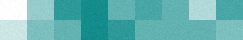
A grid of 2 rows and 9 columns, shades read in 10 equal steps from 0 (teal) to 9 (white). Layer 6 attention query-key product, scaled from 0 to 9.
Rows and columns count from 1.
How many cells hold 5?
1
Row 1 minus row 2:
2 1 -2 0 2 -1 0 3 -2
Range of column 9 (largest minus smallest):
2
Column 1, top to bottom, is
9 7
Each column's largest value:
9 5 3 0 3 3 3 6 4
